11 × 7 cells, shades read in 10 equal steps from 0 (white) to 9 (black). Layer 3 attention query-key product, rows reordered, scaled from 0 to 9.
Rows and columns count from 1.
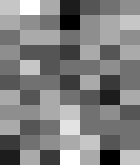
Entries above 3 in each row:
4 4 4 5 6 6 4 5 5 5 3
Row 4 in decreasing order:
7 6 6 6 4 3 3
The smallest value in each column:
2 0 3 0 2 3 2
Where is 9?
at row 2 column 4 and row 11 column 6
